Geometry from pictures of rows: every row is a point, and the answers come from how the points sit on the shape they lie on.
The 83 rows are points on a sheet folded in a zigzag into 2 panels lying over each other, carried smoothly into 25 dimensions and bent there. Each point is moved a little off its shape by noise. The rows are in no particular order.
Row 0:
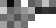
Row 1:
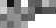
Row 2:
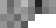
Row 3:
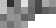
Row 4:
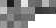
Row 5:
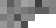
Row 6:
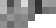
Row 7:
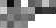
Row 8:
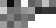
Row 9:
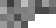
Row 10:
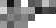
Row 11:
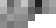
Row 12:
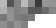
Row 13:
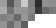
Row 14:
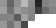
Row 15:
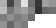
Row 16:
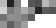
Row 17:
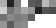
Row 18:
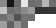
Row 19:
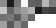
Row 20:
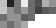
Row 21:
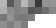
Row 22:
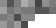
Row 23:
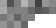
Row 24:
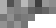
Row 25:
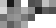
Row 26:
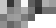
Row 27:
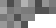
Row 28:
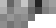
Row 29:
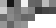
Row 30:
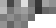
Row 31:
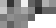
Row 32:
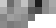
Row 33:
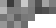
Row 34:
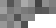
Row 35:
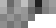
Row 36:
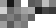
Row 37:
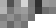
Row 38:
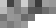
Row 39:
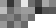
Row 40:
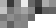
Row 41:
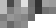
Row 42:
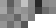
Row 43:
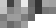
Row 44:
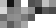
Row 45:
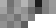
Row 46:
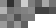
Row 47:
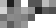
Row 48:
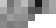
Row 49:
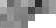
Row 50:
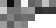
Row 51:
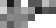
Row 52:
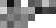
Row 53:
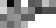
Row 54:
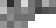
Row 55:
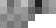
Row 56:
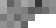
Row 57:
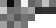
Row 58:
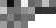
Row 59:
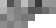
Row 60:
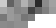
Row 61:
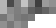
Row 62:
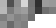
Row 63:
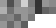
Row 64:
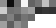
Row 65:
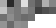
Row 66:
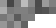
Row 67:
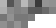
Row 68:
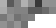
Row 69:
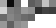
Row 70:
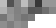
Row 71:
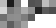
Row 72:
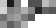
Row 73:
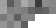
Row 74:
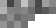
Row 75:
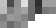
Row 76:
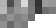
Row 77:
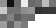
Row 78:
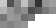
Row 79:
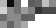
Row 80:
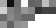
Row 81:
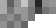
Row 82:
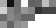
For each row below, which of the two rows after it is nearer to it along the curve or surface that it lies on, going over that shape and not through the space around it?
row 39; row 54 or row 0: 0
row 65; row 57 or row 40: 57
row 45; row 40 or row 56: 40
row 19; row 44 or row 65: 44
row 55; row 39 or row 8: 39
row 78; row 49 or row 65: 49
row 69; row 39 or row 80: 80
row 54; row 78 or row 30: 78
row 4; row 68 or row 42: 68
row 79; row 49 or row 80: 80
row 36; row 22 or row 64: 64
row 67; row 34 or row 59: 59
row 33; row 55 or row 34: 34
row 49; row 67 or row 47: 67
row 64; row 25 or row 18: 18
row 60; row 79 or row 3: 3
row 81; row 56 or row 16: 16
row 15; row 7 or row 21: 7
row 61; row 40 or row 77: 77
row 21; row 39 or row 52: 52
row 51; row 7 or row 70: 7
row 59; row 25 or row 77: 77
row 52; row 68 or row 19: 19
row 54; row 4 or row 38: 4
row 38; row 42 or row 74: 74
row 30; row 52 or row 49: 52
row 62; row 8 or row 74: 8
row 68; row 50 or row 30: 50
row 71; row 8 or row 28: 8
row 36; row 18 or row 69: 69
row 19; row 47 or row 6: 47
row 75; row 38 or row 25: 25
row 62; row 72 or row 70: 72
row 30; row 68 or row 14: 14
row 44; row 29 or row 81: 29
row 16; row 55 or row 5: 55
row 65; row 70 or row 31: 70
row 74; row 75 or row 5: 5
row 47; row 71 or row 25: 71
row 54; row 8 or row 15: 8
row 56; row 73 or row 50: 73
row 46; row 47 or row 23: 23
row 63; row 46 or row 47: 47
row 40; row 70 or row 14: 14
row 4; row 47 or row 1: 1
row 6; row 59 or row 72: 72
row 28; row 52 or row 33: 52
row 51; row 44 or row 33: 44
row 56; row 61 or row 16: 61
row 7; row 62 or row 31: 31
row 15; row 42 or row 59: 42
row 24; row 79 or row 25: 79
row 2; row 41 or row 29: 41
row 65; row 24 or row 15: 24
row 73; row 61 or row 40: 61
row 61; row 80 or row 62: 80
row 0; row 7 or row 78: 7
